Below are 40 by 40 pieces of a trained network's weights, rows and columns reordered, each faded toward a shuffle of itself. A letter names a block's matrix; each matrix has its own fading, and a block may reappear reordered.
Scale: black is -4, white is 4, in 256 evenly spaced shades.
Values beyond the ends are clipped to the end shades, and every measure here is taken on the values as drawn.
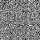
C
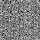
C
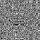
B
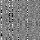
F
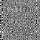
F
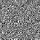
B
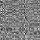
F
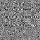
B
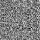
C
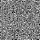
C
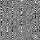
F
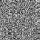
B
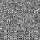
B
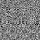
B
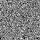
C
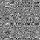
B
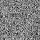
C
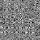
B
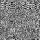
B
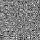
B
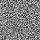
B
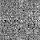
C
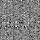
C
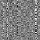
F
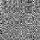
F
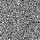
C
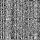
C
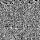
C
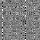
F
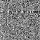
C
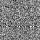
C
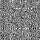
C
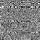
B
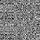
B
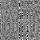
F
